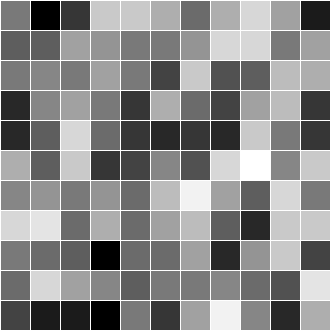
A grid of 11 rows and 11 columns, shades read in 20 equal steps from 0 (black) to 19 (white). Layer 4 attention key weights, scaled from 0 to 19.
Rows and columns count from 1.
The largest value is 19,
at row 6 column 9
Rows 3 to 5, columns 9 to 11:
7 14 13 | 12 14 4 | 15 9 4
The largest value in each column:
16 17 16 15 15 14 18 18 19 16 17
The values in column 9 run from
3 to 19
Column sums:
92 95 106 93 86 100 117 109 124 123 109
